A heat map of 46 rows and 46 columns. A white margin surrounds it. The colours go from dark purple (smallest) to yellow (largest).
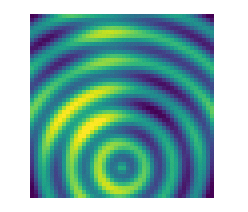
On average the colour sits 50% of the way up the scale. No single row or column stands out from its neighbours. There are no lone odd cells. Rings spread out from the bottom middle. The ninth with the highest average is the middle left.
